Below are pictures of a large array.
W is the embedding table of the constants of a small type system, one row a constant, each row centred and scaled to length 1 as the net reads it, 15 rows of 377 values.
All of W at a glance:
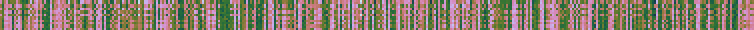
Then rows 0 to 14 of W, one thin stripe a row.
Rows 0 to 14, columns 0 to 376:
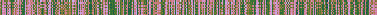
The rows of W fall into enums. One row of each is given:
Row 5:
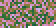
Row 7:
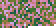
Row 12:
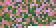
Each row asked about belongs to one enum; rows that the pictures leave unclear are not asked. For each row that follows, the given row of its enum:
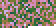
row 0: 7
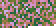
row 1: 7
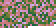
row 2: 12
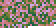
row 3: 12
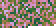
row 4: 7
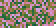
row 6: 5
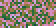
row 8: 5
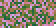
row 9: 5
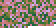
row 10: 12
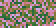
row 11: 5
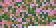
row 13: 12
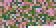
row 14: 5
